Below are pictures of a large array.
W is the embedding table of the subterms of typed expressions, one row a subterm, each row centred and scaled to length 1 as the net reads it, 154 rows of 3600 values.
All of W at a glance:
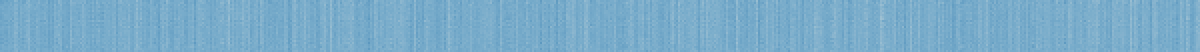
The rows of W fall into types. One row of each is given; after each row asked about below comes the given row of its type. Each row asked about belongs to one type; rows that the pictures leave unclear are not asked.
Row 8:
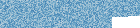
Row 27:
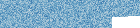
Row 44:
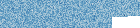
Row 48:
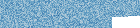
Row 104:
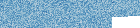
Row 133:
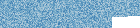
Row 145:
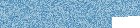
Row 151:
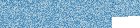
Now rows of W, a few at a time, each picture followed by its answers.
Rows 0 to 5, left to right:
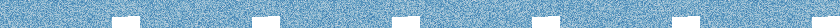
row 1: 133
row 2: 133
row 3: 145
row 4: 104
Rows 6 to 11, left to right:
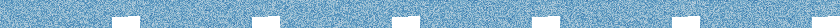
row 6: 48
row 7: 145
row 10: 48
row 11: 145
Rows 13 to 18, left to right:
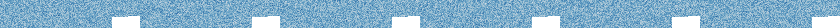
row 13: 145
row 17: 151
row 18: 145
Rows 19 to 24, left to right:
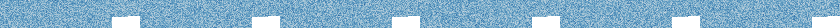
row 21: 44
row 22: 27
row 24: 133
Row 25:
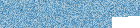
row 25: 8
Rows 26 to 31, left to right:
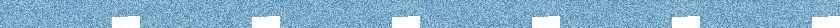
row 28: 104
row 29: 48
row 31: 44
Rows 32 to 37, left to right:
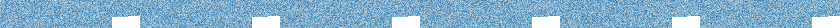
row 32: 48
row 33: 48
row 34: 151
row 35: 104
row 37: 104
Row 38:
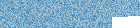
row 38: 44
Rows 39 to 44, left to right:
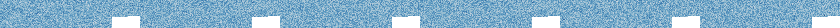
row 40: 104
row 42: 104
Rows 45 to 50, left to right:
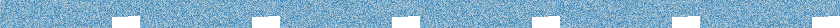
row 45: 48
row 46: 48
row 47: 104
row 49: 104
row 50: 48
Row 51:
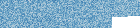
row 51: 44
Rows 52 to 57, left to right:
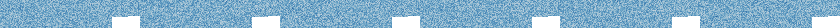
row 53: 151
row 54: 48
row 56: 44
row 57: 145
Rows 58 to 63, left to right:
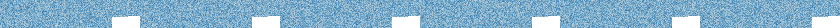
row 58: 133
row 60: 151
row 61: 48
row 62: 145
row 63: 151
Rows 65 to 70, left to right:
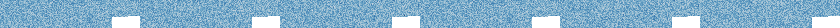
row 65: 27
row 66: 44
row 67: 44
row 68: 27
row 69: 133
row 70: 48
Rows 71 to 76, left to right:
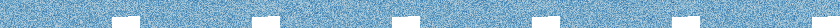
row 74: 104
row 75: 104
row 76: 44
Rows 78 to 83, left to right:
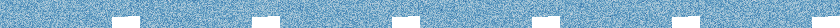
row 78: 133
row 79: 44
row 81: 8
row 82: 8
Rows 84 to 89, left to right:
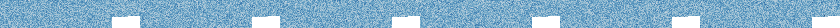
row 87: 151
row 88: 27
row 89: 145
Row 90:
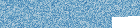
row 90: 145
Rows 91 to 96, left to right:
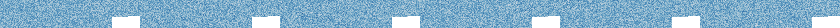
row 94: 27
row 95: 151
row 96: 133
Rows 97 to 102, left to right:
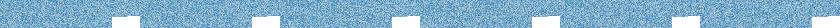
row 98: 27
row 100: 104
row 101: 145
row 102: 8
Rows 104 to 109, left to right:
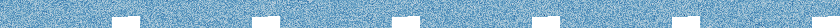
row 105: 48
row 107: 44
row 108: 44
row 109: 48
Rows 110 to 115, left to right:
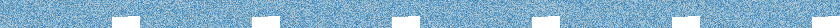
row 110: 104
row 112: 151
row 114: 145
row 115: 145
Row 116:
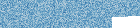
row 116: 133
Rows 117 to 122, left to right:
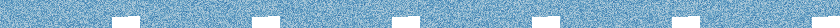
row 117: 48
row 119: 44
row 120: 145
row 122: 151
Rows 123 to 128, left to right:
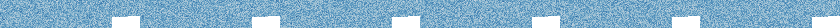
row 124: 27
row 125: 104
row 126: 48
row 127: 145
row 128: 48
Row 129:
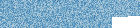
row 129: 44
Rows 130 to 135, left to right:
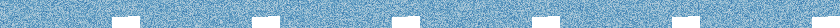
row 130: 145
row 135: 27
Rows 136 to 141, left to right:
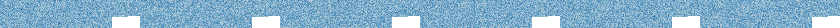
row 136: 133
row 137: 151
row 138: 104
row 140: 133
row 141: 133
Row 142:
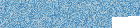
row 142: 8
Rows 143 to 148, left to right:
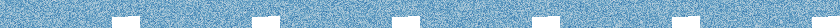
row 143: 145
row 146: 133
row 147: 8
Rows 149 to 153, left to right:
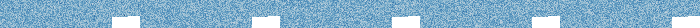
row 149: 44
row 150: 44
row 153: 27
